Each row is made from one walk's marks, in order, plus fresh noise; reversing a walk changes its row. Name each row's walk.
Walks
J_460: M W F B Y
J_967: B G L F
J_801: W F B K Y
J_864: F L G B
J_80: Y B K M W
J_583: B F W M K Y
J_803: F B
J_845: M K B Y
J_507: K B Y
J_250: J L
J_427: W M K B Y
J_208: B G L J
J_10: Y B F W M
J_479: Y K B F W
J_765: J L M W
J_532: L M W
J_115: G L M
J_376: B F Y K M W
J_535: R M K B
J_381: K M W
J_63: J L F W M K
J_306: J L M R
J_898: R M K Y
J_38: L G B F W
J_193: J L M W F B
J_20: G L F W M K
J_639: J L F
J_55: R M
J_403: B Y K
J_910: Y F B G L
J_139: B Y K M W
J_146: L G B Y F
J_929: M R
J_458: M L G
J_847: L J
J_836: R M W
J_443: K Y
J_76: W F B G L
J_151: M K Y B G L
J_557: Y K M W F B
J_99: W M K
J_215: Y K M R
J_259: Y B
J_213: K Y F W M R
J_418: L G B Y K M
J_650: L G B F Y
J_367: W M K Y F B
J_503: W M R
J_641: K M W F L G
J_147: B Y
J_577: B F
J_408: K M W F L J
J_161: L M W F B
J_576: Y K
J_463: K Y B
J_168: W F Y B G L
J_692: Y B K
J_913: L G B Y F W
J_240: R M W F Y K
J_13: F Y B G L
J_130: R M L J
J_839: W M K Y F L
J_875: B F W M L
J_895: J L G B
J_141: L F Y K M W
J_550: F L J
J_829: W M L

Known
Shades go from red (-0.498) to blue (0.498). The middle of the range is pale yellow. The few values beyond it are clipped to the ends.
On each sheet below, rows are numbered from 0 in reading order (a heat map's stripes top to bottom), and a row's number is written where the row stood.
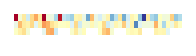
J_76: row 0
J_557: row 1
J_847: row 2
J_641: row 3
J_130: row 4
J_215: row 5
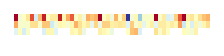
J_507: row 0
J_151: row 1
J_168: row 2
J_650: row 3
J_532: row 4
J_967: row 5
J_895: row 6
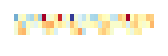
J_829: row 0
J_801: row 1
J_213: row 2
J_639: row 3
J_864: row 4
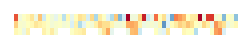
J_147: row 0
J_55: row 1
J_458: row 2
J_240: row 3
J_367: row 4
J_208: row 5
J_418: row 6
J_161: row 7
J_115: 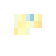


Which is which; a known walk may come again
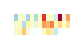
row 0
J_836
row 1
J_479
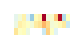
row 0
J_115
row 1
J_845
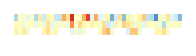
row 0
J_55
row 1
J_250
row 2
J_463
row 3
J_641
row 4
J_99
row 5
J_929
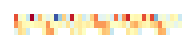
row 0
J_80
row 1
J_875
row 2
J_967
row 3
J_376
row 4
J_146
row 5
J_839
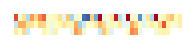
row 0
J_38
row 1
J_147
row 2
J_408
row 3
J_427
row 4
J_193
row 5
J_803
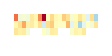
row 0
J_577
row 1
J_864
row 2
J_458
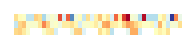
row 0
J_639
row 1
J_139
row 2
J_381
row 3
J_913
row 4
J_557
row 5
J_550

